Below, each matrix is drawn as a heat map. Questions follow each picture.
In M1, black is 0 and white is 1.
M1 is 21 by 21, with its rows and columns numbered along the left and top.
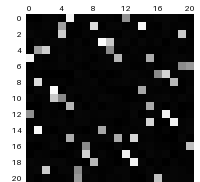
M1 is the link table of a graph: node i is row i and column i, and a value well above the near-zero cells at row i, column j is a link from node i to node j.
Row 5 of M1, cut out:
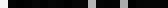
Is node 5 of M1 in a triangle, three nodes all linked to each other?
yes
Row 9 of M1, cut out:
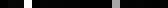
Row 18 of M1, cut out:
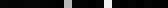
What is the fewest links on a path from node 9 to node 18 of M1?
4
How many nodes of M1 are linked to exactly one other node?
0
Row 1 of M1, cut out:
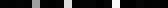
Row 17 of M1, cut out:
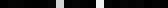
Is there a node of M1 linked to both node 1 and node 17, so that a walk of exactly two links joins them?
no
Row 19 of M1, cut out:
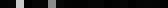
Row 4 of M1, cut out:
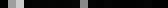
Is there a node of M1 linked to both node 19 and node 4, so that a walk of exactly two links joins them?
yes
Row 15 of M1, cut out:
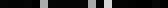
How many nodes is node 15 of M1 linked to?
3
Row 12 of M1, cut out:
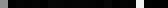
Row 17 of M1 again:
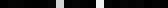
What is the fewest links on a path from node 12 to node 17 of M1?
1
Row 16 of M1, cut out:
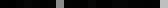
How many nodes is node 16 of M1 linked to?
2
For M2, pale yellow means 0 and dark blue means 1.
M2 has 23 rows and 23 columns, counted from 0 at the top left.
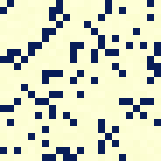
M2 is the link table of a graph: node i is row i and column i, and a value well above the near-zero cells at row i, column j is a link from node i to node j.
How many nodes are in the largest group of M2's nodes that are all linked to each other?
3
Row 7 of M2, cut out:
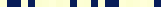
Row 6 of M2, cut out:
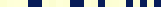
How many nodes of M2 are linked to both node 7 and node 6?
3
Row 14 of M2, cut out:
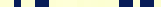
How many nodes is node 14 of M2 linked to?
7
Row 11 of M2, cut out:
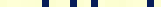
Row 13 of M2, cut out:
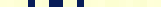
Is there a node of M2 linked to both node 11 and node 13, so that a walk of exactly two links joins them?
no
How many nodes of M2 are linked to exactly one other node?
1
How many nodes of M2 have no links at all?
0
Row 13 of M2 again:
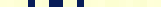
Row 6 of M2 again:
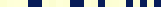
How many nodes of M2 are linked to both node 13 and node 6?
2
